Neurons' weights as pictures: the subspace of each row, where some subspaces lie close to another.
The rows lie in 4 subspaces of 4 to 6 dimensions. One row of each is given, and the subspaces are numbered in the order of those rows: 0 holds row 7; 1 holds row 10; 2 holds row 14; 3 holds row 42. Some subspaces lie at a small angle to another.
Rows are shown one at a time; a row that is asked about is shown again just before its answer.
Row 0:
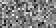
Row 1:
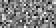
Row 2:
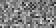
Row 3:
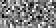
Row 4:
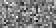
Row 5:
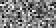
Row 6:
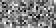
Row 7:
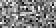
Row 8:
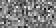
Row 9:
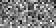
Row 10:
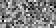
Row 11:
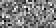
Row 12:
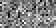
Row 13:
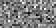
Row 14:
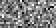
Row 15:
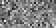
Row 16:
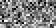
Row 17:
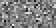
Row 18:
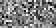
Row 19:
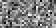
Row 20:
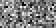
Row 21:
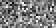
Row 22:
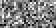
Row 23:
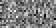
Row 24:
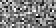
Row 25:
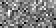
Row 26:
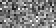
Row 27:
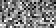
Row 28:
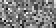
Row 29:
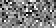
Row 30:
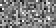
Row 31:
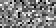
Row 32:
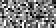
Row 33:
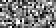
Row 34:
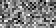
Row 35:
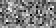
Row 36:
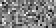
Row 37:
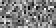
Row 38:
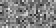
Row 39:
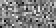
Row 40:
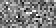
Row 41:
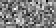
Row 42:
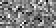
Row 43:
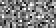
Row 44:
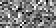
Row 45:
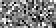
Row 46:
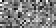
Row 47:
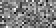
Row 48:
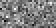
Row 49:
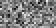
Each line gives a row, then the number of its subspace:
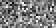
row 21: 0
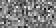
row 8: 2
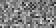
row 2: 1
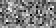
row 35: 3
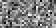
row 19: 2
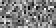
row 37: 2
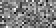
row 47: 3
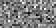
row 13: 1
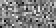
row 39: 0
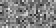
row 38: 3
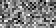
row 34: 1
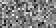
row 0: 0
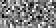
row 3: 2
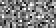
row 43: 2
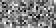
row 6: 2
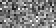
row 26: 0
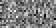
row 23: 3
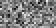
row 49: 3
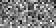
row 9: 2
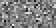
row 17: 1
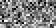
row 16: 1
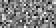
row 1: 2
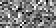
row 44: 3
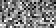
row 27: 1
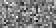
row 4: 0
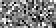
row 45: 2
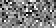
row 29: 3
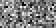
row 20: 0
